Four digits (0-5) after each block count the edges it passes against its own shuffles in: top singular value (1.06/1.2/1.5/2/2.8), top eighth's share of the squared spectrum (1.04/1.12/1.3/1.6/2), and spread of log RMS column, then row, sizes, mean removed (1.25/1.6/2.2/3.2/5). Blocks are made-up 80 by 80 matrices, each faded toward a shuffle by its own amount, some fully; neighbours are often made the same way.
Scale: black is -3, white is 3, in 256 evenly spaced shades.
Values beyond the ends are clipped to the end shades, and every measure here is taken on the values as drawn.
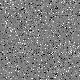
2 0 0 0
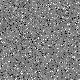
2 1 0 0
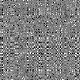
5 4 3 3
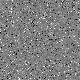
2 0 0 0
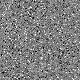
2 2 0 0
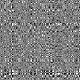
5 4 3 3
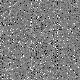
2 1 2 0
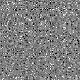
4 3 2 2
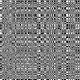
5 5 4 4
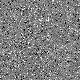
2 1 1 0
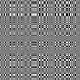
5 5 5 5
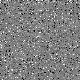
3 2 0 2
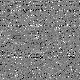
3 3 1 2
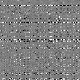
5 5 2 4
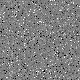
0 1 0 0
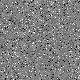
1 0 0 0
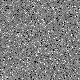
1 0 0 0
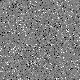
1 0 0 0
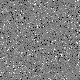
0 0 0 0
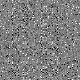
3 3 2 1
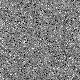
0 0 0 0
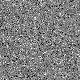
0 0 0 0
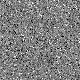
0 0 0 0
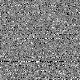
2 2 0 3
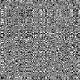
4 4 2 3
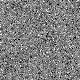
0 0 0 0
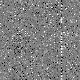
3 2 1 0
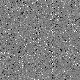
2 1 0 0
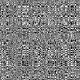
5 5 3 3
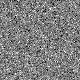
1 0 0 0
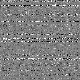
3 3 1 4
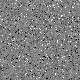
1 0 0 1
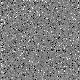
3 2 1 0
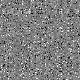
3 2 1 1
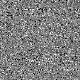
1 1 0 2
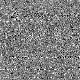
1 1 0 3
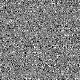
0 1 0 3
